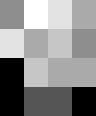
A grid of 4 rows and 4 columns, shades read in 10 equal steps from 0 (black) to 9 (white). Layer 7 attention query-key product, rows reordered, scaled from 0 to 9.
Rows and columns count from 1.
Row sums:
28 26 19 6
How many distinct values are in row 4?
2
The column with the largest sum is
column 2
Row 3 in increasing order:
0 6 6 7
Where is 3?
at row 4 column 2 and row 4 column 3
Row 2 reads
8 6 7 5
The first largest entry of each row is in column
2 1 2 2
